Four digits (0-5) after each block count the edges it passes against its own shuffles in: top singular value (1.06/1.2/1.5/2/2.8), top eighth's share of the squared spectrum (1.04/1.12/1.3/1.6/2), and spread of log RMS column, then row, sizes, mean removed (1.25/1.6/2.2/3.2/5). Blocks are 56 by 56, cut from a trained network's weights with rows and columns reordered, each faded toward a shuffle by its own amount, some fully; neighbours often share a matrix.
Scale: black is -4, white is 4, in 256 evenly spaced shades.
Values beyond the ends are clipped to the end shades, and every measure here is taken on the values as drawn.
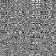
4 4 2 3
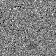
2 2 0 0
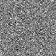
3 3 1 1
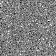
0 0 0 0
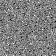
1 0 0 0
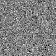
2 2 0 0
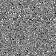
2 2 0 1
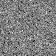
0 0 0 0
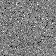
1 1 0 0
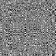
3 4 2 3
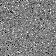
0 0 0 0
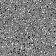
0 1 0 0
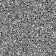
0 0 0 0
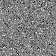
0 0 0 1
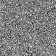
0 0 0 0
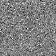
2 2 1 0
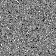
0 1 0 0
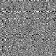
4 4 1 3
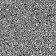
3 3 0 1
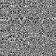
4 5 2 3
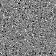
1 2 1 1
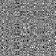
4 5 3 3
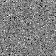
2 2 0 0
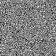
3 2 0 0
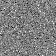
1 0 0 0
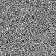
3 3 1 0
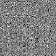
3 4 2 2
